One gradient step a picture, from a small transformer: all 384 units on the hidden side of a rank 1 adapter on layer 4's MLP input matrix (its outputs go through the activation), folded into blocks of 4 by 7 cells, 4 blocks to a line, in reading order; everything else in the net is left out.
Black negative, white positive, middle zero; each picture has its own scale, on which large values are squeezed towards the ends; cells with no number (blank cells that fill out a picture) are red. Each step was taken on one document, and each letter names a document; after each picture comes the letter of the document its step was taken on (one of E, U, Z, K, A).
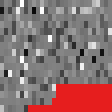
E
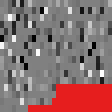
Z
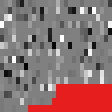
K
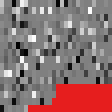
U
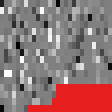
U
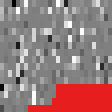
U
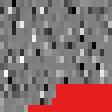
K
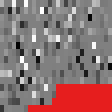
U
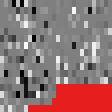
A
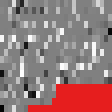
A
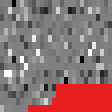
K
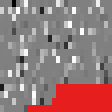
U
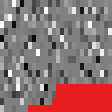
Z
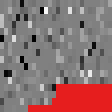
Z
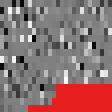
K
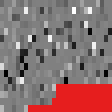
E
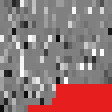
A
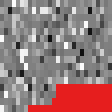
E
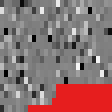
E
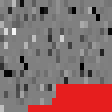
K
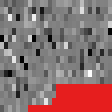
K
